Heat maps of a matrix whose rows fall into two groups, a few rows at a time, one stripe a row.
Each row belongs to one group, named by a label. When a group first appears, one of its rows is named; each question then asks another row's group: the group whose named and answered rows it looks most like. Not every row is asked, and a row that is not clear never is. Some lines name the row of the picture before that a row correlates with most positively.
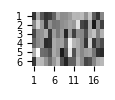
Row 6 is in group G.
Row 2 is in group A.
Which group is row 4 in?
A
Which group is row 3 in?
G
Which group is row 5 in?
A
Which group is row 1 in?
A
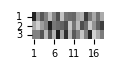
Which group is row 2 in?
A
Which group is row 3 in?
G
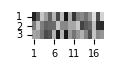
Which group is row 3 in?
G
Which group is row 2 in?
A
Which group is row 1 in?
G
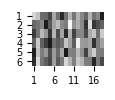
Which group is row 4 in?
A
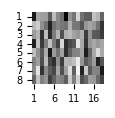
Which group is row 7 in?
A
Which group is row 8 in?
A
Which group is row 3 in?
A
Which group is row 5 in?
G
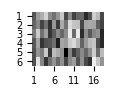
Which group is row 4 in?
A
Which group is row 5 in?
G
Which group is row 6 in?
G
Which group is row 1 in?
G
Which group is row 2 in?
A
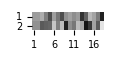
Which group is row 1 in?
A
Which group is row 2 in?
G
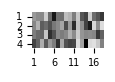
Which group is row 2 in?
G
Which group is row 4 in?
G
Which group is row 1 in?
A
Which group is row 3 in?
A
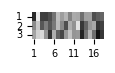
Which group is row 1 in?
A
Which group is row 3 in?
A
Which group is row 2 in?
A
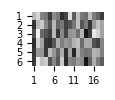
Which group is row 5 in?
G
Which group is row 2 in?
G
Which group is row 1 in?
A
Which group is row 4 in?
A
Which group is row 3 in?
G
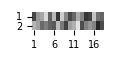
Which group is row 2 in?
A
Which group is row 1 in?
G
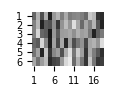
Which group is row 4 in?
G
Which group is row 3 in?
A
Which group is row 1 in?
A
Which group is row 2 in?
A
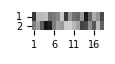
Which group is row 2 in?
A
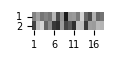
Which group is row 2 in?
G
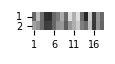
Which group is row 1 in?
A
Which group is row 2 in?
A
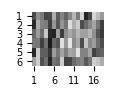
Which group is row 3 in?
A
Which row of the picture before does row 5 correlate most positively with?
1
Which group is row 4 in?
A
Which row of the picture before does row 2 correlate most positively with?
1
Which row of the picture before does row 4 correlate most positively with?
1
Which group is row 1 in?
G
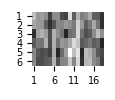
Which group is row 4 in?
A
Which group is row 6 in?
A
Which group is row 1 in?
A
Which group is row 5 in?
A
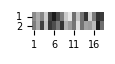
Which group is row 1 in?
A
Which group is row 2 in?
A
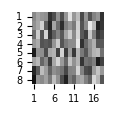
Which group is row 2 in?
A
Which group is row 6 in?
A
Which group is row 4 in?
A
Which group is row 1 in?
A
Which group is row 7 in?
G
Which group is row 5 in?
G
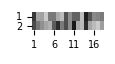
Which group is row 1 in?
G
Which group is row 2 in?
G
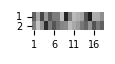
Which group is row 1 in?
G
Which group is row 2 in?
A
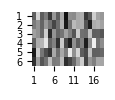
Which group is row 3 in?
A
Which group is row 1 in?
G
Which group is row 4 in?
G
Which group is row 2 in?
G
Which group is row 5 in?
A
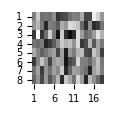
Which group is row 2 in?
A
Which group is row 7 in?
G
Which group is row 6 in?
G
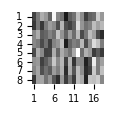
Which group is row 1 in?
G
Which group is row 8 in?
G
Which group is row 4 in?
G
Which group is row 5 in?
A
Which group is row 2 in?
G
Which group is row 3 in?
A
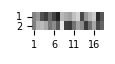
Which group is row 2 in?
G
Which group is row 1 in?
A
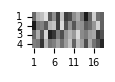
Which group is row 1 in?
G
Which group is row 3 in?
A
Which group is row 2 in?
G
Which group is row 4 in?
A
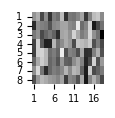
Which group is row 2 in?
A
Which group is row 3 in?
A
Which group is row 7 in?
A
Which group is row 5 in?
G
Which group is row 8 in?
G
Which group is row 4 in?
A
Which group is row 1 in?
G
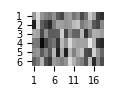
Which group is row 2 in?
A
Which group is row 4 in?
A
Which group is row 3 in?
G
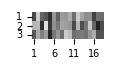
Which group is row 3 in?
A
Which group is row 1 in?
A
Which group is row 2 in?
A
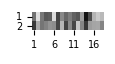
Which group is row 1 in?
G
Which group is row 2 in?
G
